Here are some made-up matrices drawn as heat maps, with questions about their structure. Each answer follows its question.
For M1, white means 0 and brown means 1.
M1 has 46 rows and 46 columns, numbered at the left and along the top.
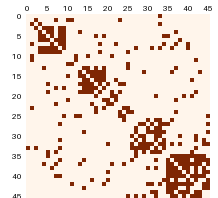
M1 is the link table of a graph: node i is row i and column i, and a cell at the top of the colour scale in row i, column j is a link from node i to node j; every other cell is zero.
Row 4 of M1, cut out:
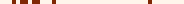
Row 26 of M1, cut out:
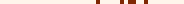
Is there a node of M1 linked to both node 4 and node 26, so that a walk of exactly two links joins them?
no
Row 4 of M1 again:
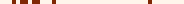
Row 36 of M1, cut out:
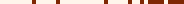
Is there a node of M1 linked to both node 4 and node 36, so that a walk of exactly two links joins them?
yes
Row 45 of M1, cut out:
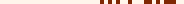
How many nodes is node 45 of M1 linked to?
10
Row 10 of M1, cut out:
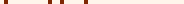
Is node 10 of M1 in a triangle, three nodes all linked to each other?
no
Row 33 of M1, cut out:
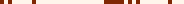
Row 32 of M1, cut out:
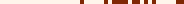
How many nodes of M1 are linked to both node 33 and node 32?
5
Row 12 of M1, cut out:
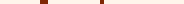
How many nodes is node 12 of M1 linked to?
3
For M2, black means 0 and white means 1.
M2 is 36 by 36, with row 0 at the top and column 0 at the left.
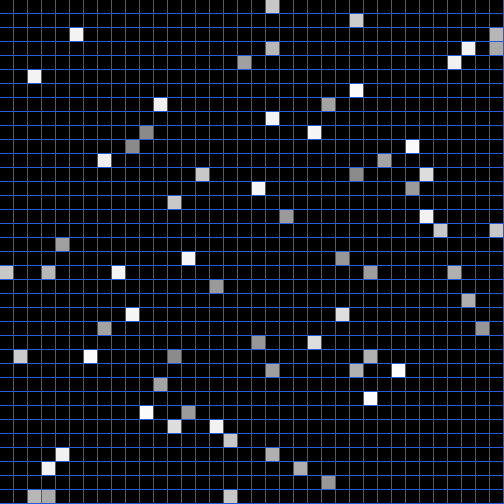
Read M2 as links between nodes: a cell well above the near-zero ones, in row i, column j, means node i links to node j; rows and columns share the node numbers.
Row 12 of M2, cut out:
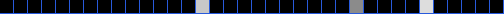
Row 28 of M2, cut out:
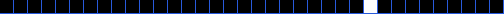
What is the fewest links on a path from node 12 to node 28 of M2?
3
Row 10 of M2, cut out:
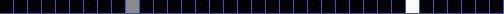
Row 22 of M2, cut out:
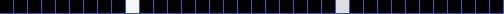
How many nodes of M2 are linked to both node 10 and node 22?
1
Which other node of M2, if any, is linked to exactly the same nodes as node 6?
node 1
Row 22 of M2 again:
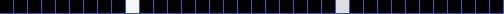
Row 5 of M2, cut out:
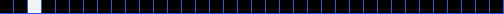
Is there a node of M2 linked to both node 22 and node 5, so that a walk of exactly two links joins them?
no
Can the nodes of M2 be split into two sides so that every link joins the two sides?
no
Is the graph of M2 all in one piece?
no
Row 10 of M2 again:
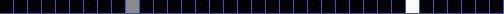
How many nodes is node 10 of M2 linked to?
2
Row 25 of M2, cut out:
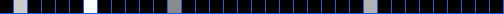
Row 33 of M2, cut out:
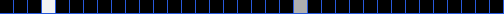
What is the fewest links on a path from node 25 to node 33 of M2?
4
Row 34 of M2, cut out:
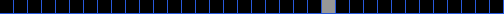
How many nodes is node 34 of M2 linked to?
1
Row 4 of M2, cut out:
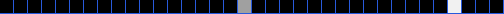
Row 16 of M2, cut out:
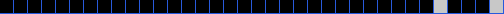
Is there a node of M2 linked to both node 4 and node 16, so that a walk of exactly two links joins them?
no
